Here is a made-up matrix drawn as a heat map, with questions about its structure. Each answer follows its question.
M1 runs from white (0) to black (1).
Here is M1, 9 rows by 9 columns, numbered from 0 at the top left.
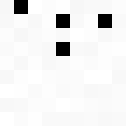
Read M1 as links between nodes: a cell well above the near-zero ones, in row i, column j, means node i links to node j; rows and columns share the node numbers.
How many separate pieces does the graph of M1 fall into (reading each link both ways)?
5
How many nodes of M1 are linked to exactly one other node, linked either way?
3
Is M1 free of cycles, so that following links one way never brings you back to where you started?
yes
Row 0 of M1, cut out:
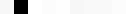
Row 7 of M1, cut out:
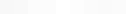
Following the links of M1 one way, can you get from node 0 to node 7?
yes
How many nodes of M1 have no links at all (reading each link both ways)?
4
